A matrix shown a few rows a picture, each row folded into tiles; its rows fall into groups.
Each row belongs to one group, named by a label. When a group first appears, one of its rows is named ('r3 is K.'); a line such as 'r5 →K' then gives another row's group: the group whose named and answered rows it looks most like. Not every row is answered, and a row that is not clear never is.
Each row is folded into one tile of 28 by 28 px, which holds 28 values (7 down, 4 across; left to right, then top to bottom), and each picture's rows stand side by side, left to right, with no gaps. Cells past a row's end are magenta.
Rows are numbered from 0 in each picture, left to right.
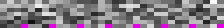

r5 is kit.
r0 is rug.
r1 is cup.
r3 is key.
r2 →kit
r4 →key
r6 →key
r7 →key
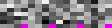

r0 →cup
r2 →key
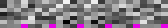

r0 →cup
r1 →kit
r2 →rug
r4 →cup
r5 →kit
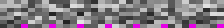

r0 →rug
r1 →key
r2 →key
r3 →key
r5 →cup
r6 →kit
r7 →cup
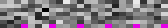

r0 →rug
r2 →kit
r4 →cup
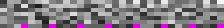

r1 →kit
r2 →rug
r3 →kit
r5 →cup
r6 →kit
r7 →rug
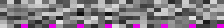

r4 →cup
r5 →kit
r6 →key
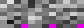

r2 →rug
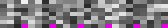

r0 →rug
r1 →rug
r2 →kit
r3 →key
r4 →rug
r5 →key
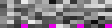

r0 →rug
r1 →kit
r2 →cup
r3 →rug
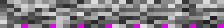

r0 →kit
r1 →cup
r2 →kit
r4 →cup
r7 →rug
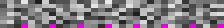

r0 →rug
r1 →key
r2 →key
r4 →key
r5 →key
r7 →kit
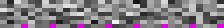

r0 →key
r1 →key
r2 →cup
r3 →key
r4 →kit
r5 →cup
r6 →kit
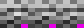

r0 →rug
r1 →rug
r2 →rug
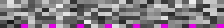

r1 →kit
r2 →rug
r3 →kit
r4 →cup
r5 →key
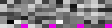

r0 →cup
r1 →cup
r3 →rug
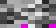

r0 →cup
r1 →rug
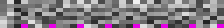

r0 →rug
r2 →cup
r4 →rug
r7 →key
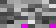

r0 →cup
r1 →kit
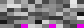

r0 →cup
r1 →cup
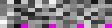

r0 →rug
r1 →cup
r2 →key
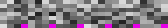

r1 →key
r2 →kit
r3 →cup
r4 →rug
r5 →kit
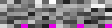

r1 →rug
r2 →key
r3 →cup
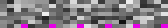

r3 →cup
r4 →key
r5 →kit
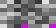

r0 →rug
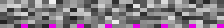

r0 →cup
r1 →rug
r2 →kit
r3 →key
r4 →kit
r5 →cup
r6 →kit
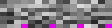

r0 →cup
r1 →rug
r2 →key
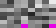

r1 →cup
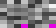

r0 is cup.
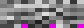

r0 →key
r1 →rug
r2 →cup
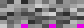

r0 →key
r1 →cup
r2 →cup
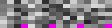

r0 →rug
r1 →rug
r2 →key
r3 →cup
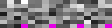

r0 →rug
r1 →key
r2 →key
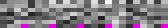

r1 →cup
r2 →rug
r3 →rug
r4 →rug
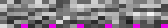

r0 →cup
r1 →rug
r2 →key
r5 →rug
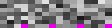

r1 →kit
